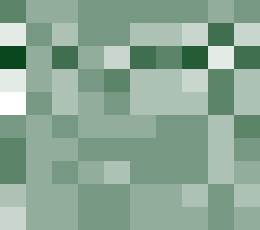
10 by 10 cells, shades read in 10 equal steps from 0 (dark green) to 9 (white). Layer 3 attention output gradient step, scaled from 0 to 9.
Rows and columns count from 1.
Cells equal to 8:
3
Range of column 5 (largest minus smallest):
4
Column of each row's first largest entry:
2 1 9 1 1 9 9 5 1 1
